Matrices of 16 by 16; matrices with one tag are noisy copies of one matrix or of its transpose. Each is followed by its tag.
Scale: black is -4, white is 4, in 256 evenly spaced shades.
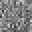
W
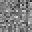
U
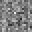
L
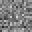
U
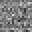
L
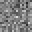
U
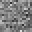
W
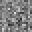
L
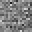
W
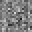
L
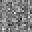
L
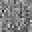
W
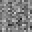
L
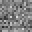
U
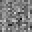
L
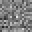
U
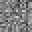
U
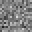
U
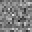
L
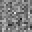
L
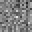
U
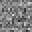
L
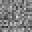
U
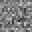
L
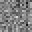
U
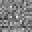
U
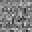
L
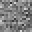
W
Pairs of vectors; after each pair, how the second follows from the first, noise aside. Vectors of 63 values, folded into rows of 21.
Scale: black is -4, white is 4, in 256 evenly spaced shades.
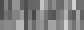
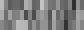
sign-scrambled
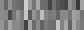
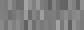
shrunk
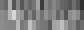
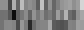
negated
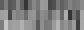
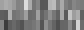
negated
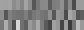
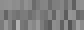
shrunk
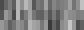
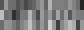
sign-scrambled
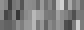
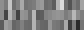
sign-scrambled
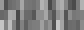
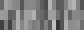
negated
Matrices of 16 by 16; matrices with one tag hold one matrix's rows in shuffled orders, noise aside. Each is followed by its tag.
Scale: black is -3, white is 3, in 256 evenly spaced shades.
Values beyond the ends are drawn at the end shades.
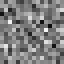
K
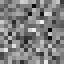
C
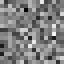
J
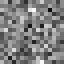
C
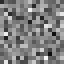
K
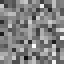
J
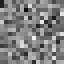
J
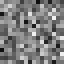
J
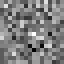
C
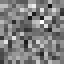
C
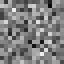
C
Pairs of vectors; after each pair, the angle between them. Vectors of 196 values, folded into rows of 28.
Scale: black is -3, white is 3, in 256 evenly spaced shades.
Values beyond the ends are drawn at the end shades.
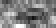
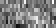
partly opposed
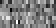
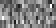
partly aligned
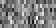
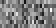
nearly opposite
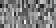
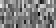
nearly opposite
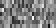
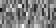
orthogonal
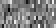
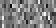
orthogonal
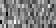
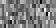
partly opposed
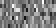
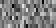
nearly opposite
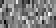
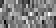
nearly parallel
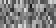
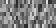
partly opposed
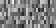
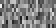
orthogonal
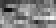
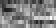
nearly parallel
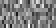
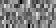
nearly opposite
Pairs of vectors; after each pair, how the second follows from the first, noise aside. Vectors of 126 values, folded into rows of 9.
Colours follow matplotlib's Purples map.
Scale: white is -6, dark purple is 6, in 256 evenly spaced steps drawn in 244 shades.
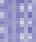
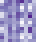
scaled up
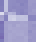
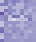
sign-scrambled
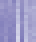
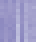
shrunk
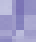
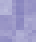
shrunk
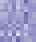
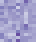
sign-scrambled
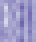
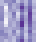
scaled up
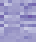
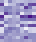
scaled up
